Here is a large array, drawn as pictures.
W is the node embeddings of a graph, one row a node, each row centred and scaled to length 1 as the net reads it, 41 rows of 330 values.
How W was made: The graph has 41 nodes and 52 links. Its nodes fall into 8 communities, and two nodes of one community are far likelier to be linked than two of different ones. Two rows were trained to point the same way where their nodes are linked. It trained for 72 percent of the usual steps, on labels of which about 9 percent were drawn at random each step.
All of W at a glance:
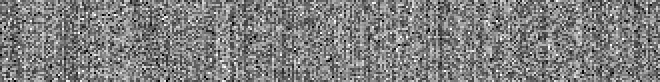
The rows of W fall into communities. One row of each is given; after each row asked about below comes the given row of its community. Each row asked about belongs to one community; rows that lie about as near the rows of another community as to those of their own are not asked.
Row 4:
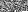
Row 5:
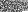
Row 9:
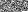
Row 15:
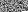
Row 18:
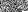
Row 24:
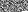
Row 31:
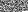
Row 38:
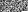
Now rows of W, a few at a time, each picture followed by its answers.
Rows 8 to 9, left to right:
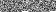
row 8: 15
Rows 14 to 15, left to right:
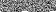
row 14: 24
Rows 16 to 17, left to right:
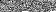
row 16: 31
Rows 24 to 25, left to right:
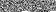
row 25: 5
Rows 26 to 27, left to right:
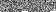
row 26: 18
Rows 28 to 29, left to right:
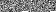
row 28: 4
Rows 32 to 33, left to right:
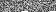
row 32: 38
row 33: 4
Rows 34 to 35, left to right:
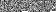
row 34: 15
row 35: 18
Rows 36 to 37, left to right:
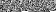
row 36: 9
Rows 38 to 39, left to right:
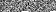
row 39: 24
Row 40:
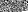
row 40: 38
